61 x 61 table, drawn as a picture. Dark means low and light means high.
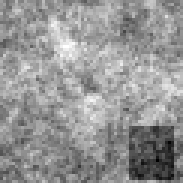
In the bottom right lies a patch that is lower than the rest. No regular stripes run through it. The field is mottled with small blotches. The ninth with the lowest average is the bottom right.
